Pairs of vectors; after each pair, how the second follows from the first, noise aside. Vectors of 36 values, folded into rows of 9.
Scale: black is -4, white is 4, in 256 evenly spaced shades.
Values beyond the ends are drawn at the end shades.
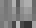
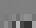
partly zeroed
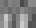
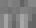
shrunk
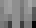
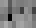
wrapped around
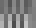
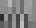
negated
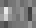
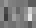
reversed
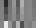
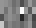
wrapped around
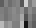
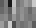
reversed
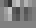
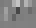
partly zeroed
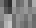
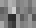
wrapped around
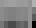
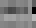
wrapped around
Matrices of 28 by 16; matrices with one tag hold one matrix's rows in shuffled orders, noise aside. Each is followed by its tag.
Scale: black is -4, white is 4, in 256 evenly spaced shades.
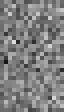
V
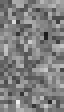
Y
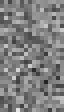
Y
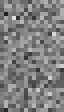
V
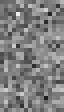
Y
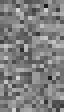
Y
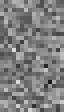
Y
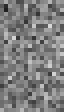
V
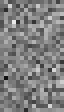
V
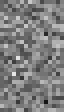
Y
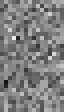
V
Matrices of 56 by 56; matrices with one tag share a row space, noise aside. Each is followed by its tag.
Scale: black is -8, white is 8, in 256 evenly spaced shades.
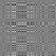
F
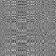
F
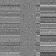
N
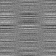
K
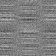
K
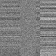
N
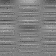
K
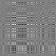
F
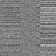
N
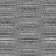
K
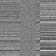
N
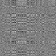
F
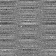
K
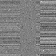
N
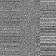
N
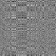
F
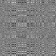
F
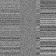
N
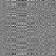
F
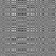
F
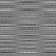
K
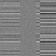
N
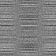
K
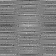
K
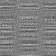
K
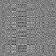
F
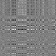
F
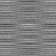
K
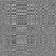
F
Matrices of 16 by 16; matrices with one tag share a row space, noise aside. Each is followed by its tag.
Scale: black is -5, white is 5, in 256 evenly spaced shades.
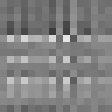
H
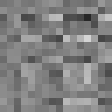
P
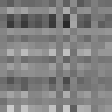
H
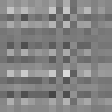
H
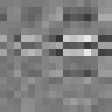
P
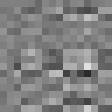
P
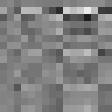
P
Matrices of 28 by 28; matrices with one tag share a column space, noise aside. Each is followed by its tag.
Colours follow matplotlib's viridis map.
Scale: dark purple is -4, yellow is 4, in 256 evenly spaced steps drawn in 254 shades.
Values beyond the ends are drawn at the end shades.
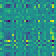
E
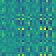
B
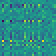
E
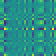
B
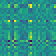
E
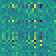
E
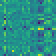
B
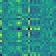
B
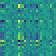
E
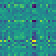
E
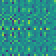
B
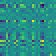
E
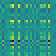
E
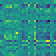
E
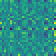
B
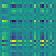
E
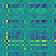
E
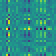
B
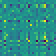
E
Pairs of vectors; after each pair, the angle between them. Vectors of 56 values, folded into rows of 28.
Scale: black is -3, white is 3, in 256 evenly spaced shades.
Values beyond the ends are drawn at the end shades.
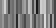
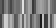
orthogonal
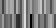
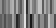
nearly parallel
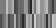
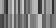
orthogonal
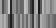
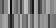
nearly parallel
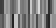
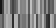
nearly parallel
